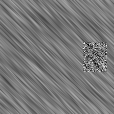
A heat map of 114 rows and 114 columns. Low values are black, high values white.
An odd patch, rougher than its surroundings, sits in the middle right. No row or column stands out. There is no overall slope. Values change most from cell to cell in the middle right. The halves do not mirror each other. The distribution is heavy-tailed on both sides. The grain runs diagonally down to the right.
